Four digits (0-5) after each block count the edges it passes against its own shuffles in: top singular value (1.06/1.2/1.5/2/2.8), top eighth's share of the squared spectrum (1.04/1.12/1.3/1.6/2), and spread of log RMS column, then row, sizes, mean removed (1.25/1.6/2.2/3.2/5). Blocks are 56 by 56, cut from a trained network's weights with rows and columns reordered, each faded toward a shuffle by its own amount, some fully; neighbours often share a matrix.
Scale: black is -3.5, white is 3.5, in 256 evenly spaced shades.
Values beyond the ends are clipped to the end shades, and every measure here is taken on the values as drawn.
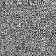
2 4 2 2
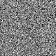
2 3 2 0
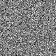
1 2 1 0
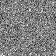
1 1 0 0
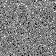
0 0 0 0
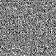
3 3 0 1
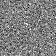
0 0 0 0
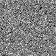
0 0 0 0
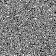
1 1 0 0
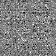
2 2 2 0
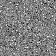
0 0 0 0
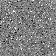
0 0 0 0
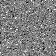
0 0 0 0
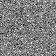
0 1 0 0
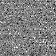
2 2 1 0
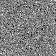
0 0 0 0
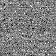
1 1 1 0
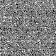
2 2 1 0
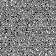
1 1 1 0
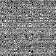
3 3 3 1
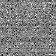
2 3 2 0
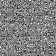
1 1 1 0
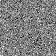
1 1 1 0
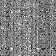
3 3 0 3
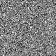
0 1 0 0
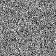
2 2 1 0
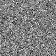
1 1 0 0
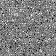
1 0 0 0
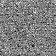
1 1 0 0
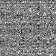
2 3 2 1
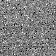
1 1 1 0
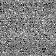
2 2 1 0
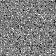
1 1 1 0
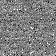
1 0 0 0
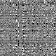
3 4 3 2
